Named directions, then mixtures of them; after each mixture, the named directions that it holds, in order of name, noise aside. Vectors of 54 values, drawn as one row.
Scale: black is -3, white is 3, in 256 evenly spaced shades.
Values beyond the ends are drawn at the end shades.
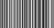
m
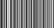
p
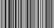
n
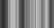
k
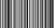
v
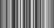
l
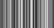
l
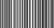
m, v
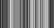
k, l, v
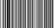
p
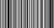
m, v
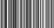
l, n, p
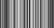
k, l, v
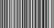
m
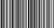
v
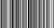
v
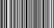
m, p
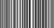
l, m, v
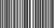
l, m, v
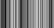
k, n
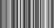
l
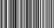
l, n, p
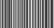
m, n, v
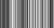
k, v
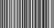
m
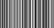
m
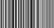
m, n, v
